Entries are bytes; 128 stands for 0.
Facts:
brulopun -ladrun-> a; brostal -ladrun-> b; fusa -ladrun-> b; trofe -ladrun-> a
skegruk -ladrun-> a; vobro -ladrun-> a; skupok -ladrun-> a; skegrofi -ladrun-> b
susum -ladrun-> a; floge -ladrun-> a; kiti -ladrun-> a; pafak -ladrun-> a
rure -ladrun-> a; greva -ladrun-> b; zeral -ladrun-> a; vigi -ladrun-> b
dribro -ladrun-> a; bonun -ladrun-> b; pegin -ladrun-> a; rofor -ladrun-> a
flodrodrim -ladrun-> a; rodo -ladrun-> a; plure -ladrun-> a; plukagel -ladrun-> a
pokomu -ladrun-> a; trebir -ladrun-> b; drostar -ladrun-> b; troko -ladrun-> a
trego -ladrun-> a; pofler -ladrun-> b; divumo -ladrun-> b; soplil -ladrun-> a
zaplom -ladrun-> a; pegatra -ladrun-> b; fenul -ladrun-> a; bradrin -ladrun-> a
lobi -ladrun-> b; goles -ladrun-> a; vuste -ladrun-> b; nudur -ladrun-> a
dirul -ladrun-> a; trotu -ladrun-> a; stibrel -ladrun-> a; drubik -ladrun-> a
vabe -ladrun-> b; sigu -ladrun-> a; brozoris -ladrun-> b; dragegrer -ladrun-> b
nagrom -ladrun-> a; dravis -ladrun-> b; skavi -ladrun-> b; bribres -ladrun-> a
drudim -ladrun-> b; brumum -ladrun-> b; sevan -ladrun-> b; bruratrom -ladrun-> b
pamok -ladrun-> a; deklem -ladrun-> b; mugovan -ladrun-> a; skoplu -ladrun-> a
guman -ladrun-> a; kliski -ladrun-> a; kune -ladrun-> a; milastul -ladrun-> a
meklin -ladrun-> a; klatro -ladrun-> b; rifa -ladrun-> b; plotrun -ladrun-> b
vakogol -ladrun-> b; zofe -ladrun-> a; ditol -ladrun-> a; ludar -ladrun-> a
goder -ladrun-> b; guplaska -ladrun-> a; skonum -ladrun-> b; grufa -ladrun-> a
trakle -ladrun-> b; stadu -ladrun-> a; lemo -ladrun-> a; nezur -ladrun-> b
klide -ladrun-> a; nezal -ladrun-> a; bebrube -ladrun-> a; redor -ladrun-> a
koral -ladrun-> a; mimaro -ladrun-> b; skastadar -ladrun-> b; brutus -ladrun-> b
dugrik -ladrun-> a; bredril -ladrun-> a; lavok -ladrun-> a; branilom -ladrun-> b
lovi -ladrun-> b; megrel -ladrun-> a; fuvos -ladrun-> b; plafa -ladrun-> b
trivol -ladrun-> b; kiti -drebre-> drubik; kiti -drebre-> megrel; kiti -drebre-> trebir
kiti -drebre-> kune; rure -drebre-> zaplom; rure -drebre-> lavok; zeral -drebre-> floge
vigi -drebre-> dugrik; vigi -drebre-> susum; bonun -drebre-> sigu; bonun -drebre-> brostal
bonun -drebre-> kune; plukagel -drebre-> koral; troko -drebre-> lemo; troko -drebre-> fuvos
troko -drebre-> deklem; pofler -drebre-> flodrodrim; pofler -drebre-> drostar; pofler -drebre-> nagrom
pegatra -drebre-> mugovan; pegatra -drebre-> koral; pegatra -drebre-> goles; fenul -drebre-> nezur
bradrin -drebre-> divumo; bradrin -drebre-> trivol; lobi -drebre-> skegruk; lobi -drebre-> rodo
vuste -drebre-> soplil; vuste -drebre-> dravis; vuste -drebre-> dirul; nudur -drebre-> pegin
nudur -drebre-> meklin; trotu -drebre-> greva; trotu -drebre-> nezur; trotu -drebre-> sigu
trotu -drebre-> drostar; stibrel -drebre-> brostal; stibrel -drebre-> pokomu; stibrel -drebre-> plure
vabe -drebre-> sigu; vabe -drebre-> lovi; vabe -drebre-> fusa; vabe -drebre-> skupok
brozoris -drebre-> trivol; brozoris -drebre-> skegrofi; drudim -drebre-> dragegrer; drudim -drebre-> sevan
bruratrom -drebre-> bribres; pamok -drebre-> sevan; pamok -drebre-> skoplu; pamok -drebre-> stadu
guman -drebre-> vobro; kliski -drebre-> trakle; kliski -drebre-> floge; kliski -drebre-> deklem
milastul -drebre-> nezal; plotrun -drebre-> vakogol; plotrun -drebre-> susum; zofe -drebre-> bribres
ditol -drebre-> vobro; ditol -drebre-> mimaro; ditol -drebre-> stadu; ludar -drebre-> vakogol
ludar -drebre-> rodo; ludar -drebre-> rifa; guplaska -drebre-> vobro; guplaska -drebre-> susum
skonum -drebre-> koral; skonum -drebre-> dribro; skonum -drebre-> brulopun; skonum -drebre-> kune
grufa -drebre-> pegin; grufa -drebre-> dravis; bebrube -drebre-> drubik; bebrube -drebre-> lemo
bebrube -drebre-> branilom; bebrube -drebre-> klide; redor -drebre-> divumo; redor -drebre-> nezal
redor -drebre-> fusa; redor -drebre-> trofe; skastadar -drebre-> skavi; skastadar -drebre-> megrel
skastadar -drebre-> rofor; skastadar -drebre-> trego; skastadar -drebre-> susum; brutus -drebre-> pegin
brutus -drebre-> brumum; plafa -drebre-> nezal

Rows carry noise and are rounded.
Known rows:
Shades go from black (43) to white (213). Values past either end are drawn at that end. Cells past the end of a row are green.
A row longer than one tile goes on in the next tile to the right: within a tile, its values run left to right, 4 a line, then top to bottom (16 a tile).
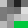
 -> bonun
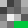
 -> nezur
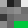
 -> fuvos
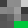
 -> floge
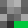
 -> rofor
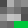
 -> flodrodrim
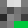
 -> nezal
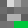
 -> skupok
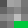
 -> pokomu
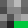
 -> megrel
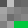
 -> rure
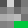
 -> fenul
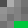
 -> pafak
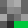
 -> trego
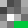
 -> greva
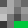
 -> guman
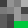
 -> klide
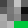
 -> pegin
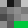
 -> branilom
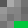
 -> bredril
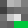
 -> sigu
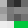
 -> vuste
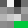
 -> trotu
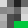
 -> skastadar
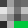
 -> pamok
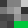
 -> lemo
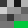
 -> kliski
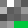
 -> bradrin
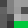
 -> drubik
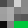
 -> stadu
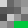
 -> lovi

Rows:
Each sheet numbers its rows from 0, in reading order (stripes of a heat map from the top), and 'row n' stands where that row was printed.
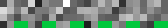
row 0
ditol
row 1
skavi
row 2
redor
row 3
skoplu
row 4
brostal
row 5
dugrik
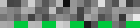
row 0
bruratrom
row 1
brozoris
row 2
dravis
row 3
vobro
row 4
kiti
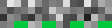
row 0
trofe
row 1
plafa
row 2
ludar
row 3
fusa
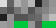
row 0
trivol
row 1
trebir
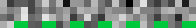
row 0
pegatra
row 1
kune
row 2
mimaro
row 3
guplaska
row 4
pofler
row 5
lobi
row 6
bebrube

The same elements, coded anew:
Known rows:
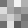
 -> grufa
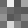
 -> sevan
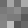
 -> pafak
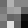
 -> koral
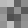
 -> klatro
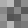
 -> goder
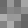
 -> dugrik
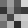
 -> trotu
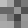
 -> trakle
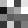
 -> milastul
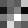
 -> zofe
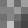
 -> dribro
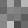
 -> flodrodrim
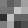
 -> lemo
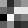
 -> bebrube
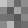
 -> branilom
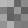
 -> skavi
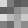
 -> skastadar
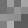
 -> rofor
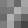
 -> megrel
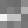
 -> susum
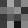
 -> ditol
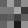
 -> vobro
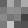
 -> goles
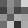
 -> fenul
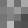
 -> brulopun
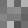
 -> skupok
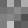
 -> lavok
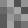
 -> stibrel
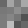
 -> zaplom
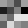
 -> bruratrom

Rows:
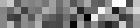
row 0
mimaro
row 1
klide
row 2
guman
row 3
kiti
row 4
plafa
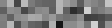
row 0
sigu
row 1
guplaska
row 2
brozoris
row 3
rodo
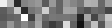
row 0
bonun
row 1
kune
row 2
plukagel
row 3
pofler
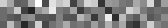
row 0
skonum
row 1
nezal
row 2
brostal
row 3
vabe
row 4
drubik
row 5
dragegrer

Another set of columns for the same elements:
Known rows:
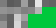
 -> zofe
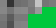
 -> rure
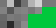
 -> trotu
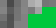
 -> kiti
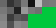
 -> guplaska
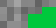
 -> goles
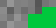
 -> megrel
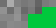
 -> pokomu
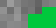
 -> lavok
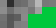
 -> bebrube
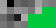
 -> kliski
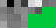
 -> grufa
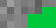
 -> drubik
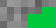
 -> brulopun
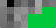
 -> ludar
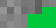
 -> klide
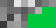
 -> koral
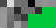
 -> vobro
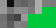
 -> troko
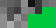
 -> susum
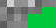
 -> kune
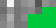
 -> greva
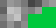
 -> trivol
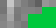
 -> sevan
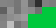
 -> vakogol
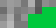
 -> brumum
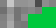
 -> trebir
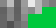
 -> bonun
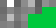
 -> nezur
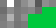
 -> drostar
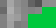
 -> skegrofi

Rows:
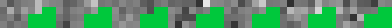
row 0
drudim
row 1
stibrel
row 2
dugrik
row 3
ditol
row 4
fenul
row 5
brozoris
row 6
floge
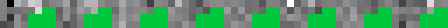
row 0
plukagel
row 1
vabe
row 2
rifa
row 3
stadu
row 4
lemo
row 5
sigu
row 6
skegruk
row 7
pamok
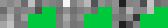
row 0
dravis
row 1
brostal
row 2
redor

